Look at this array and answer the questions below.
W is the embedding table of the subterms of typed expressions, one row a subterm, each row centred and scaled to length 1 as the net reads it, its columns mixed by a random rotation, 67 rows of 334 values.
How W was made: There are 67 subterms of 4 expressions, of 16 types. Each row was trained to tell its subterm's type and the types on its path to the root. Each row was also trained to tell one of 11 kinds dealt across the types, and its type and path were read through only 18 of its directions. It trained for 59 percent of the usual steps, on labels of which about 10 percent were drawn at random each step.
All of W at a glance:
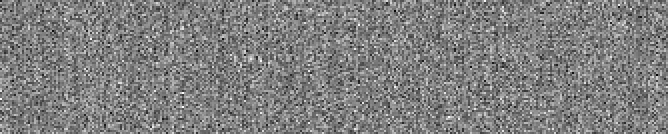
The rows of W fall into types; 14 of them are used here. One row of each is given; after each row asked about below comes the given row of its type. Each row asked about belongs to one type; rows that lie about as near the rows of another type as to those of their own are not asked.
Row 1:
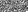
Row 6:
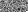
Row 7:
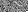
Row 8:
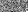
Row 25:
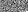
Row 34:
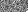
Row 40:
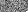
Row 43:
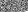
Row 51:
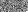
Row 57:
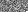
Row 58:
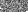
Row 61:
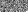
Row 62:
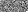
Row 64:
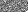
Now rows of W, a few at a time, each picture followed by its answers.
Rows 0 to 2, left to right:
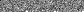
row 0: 64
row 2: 51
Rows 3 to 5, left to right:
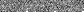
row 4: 25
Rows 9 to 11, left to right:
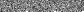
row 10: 34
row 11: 58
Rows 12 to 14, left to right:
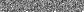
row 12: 57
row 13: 51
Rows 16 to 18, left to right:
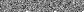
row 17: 58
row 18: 57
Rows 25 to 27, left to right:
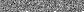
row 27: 7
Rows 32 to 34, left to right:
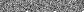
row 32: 64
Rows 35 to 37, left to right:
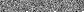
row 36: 57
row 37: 25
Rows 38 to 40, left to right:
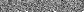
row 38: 62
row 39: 62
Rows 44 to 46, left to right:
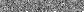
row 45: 62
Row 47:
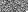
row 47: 61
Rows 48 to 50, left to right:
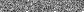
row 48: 8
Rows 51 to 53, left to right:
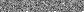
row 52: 7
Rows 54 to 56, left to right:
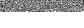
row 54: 61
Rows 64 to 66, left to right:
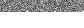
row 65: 34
